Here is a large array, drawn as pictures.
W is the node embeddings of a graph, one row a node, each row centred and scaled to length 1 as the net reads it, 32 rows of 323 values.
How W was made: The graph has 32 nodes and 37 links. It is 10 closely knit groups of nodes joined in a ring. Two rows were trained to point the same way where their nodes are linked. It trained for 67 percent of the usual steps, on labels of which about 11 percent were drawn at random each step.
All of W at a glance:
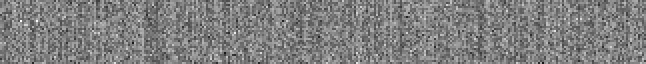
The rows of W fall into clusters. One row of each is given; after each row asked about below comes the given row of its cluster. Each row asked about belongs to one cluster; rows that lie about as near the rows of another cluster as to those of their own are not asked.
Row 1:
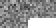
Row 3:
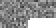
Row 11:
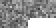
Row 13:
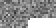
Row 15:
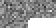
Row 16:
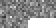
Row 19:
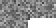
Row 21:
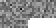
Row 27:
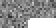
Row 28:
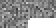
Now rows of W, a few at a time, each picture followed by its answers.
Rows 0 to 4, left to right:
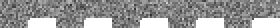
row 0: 27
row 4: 21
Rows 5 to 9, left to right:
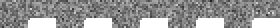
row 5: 21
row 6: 13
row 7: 3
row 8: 1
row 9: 28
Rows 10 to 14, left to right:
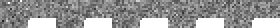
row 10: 16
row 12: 11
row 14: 19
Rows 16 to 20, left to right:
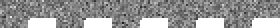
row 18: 27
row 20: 16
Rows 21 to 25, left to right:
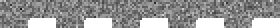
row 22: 21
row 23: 19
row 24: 3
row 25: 1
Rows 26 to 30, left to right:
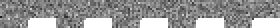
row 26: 16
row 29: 28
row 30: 13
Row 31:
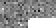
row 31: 15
